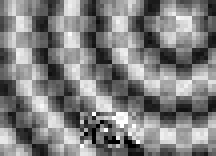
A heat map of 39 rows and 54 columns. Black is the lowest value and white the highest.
Mirror symmetry: none. Slope: none. Roughest part: bottom middle. Odd patch: rougher, in the bottom middle. Rings: centred on the top right.
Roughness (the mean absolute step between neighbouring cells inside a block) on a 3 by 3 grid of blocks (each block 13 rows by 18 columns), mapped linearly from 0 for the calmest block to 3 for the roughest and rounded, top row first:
000 | 000 | 030
